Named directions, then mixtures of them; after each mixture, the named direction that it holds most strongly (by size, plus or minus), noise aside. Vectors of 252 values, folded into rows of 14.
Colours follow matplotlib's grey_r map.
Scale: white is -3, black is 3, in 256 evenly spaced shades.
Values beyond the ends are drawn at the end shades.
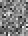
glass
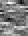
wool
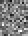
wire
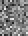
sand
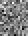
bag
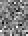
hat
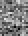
wool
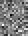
wire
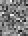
wire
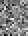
sand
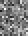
sand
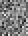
glass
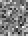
glass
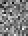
bag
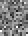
hat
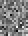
glass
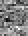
wool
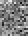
wire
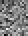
sand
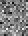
bag
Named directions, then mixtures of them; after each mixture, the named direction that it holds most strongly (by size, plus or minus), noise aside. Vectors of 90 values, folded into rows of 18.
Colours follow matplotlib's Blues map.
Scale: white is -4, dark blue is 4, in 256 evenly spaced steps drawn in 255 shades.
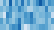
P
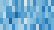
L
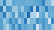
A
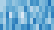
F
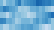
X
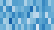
A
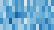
L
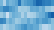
X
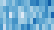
F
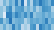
L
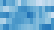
X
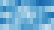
X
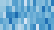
L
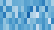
A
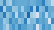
A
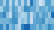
P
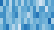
P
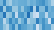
A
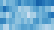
X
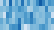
P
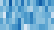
P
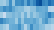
X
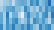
F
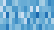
A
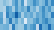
L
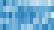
X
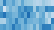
X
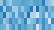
A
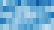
X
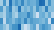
P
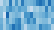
P
